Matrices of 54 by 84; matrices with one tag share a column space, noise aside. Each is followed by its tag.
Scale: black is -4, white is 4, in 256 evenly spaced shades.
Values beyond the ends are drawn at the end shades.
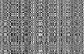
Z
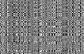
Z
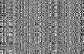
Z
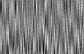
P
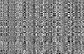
Z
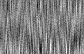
P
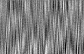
P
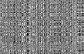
Z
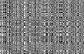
Z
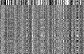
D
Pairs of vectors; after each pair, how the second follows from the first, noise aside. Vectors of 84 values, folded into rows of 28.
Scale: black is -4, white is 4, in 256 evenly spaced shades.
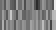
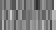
copied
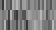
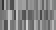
sign-scrambled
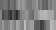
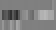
partly zeroed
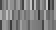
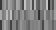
copied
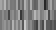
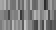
copied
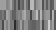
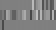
partly zeroed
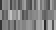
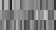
reversed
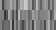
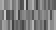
sign-scrambled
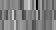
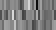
copied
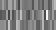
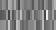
copied
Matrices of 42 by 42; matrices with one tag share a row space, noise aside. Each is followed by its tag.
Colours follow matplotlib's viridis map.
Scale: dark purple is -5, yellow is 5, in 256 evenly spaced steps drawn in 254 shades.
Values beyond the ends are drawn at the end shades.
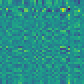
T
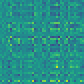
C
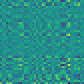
T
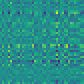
C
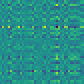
C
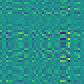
T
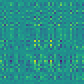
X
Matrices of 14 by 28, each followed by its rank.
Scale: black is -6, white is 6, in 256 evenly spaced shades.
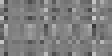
two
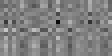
two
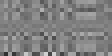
two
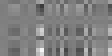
one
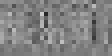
three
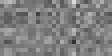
three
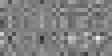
three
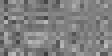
three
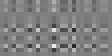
one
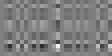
one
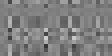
two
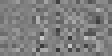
three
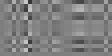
one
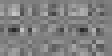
two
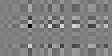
one
